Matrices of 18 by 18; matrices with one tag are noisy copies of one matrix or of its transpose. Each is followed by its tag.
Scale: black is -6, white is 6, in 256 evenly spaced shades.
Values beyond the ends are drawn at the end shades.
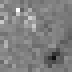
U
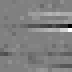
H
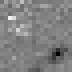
U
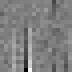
H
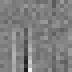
H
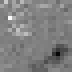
U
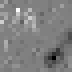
U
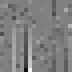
H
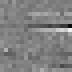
H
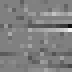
H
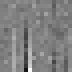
H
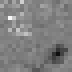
U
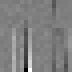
H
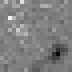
U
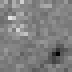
U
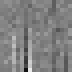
H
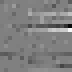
H
